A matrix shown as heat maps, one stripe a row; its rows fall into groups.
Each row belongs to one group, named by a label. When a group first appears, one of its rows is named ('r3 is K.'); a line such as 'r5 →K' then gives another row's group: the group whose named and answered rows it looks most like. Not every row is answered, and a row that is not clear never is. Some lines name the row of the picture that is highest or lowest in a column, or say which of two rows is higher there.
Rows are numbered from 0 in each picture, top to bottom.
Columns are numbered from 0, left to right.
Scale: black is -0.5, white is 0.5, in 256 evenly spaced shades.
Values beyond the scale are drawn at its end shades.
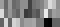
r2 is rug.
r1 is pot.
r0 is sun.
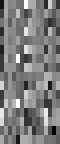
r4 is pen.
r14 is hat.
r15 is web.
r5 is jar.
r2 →rug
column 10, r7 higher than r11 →Yes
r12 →pot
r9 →pot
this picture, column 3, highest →11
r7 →jar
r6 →pen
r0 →jar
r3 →jar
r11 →rug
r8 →sun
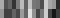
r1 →hat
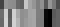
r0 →jar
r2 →rug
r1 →rug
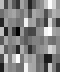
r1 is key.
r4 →pen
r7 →jar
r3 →sun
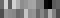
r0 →rug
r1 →jar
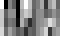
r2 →sun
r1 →web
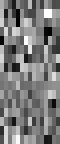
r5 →hat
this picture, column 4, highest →15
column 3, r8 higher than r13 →Yes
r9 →pen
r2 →web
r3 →rug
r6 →pot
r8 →key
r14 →pen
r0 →hat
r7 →web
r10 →sun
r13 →hat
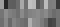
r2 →rug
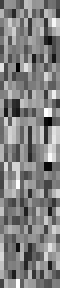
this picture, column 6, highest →7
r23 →pot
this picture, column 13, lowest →6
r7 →web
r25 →key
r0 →jar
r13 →rug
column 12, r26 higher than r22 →Yes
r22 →hat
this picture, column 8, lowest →6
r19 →pen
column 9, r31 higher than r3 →No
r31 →rug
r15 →key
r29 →pot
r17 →sun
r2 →key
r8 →sun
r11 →web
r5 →pen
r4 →rug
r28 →pot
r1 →hat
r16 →sun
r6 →hat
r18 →rug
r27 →sun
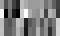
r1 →web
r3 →pot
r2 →pot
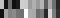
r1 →jar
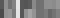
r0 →pen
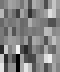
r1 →sun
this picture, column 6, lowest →5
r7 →web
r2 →rug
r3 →sun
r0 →key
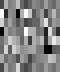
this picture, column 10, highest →4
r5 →rug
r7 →pen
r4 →key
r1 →web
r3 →jar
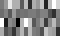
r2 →web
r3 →hat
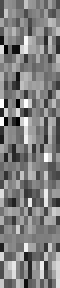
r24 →hat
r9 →web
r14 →jar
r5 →web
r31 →pot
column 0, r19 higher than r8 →No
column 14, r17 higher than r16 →Yes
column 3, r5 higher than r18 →No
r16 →hat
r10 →pot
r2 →sun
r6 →pot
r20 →pen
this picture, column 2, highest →29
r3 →key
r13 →web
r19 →hat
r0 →jar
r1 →pen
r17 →sun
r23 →key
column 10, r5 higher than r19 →Yes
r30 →key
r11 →web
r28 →pot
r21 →pot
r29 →key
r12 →pen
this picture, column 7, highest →22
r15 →jar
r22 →hat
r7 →pen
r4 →jar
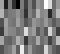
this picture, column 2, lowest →4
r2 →pen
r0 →sun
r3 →jar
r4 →pot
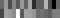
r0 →hat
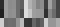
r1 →jar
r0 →jar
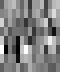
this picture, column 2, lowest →3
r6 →web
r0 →key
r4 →sun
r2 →pot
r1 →key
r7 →rug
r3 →hat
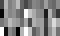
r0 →pen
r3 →web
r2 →key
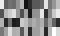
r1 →key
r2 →web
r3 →key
